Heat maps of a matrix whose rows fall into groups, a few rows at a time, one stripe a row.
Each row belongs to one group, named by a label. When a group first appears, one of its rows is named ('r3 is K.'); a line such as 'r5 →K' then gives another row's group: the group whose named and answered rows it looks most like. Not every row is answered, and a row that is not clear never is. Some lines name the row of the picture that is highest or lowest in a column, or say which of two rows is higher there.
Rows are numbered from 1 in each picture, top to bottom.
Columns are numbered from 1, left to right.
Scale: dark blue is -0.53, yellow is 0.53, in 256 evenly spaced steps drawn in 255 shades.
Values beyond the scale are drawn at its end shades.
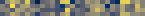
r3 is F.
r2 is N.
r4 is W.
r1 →W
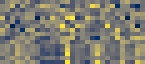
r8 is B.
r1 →W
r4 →B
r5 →B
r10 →B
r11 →W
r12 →F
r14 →F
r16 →F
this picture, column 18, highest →5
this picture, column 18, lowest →16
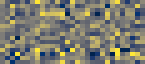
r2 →N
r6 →N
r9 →B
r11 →F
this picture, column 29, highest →15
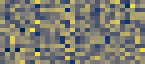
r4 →B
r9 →W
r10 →N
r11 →N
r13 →B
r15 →F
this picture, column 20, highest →15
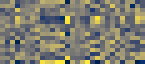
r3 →B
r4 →B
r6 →F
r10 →B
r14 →B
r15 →F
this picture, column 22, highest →16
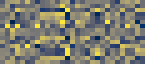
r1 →W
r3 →F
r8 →N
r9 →N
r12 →W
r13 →F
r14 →F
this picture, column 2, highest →7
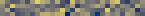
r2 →N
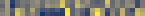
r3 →F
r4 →F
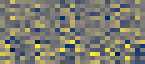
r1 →N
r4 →B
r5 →N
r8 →W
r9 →N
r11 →B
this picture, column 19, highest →14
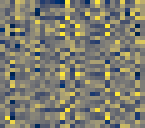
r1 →F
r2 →F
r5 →F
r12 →B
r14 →W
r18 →W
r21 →N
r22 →N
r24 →B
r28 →F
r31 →N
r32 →W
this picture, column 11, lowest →1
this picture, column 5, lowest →9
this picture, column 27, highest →4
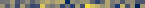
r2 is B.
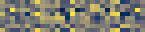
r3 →N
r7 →W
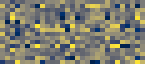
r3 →F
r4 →N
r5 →N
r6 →B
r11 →W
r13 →N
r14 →F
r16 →B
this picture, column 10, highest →8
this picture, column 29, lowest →8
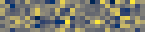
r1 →B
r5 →W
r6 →F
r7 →W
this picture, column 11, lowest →1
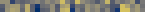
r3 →W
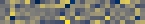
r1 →W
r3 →N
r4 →N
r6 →F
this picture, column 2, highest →5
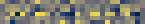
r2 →W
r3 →W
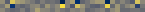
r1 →N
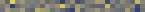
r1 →N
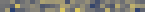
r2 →B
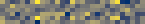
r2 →N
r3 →W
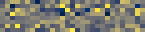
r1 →W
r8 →B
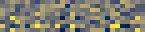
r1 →W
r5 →N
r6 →B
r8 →N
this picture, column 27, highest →6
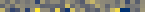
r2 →F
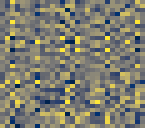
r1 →N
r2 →B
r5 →F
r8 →W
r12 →F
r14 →F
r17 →N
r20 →W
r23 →F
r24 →N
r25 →W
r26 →F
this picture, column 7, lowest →11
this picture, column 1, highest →22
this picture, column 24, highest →27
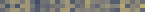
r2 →B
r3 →W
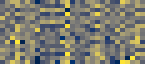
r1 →W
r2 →F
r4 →F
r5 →B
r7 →F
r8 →B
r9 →W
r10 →N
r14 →F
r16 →W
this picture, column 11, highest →6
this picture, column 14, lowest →3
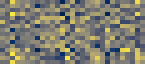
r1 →N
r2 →W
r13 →W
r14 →N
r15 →F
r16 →N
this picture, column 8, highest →6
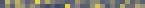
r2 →F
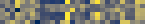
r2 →B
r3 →B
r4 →F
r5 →F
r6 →W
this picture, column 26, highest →6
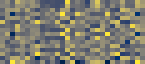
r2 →F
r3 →W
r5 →W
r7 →B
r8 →F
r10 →F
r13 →F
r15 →W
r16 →N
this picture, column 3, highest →16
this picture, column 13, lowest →16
